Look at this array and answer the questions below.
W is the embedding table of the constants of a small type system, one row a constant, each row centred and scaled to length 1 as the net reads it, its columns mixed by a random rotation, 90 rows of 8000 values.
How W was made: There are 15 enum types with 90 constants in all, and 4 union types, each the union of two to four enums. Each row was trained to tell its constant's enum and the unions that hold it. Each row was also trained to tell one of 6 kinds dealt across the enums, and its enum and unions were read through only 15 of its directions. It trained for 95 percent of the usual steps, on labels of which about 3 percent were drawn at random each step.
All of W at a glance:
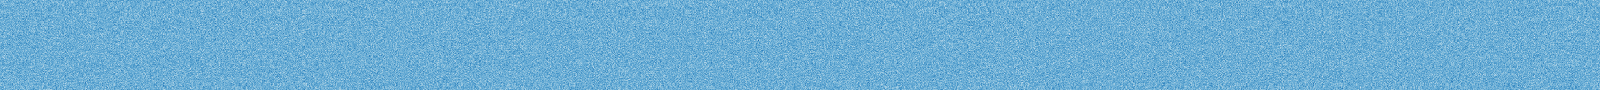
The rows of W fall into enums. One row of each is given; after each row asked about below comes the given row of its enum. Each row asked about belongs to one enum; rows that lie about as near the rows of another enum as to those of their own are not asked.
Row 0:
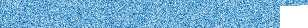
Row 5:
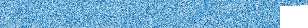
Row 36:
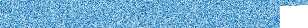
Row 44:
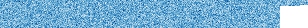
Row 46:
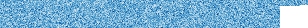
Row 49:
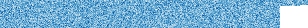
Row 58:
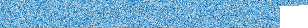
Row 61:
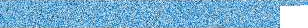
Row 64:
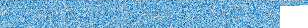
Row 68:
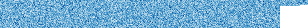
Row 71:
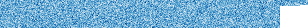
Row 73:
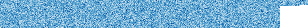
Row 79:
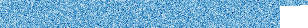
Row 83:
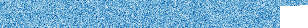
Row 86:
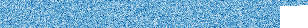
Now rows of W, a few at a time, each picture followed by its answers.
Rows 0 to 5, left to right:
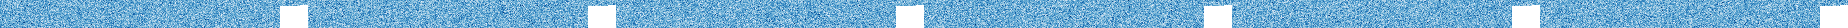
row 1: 61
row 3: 36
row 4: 71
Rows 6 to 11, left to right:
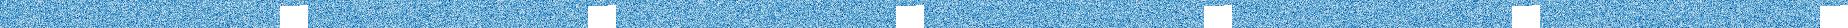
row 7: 46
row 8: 46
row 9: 58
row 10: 79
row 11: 61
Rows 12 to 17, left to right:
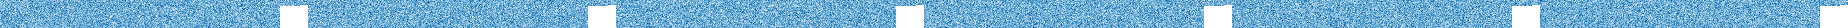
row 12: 86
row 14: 46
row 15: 64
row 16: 79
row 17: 71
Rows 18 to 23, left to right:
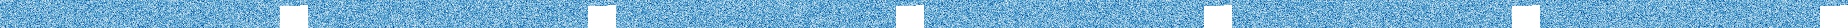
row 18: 44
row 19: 44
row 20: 71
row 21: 36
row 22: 86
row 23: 36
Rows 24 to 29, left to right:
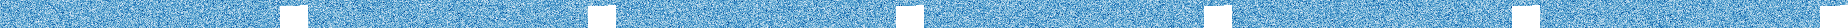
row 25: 86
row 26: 79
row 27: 0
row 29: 83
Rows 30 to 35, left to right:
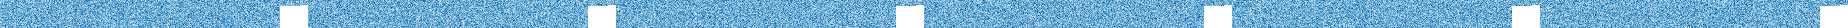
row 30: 44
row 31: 86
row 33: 58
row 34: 58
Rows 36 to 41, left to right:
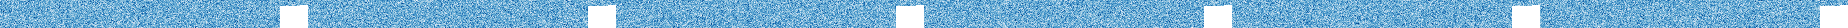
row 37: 68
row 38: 64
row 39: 36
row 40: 44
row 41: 86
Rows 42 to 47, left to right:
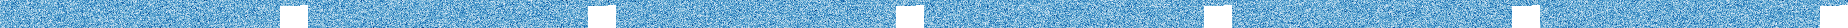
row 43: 79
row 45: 64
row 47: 64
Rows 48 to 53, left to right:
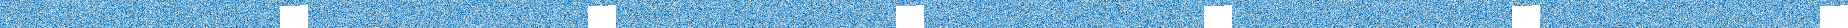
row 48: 46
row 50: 71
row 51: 61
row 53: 58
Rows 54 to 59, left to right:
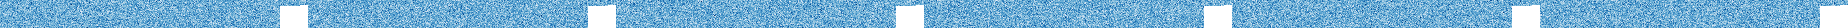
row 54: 61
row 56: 36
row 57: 49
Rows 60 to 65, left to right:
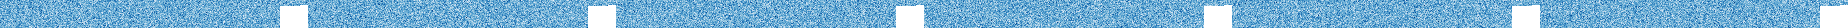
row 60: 79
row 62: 79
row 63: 44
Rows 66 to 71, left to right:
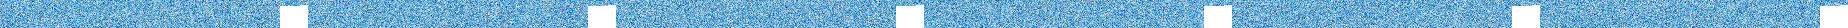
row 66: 86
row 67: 83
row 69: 44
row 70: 0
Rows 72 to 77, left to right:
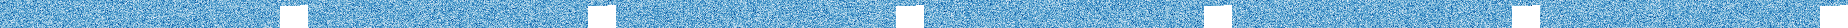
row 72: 64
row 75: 36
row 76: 5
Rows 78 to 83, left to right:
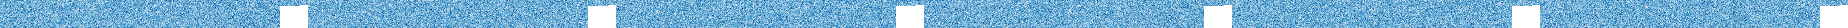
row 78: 46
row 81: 46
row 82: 71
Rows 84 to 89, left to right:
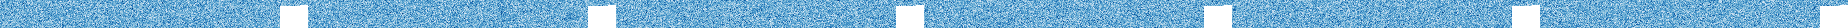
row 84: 64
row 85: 83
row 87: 58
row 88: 71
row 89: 0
